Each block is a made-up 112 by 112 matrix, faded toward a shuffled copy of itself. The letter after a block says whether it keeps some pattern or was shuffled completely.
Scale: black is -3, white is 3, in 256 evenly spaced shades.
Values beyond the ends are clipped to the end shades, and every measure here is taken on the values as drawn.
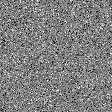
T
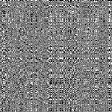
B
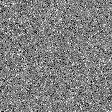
T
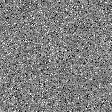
T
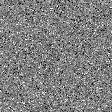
T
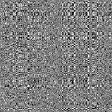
B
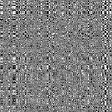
B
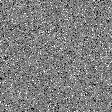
T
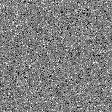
T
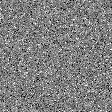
T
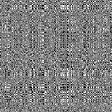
B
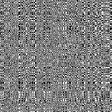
B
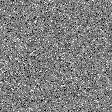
T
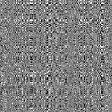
B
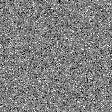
T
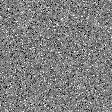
T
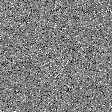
T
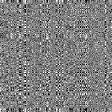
B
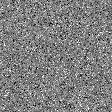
T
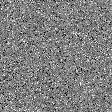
T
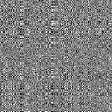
B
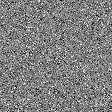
T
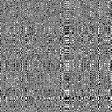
B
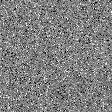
T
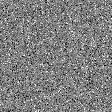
T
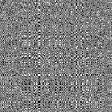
B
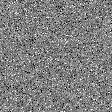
T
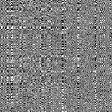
B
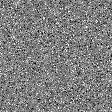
T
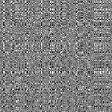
B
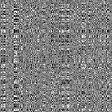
B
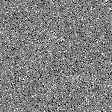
T
